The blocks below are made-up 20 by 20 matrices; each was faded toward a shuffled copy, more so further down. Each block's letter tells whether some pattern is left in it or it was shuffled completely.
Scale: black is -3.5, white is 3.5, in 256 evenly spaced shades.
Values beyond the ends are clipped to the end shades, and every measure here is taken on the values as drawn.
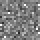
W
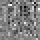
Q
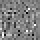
Q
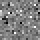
W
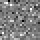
W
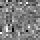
Q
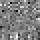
Q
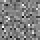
Q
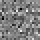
Q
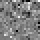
Q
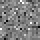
W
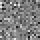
W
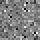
W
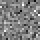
W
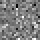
Q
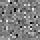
W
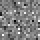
W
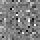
Q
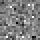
Q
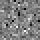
W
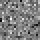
W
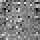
Q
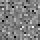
W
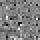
Q
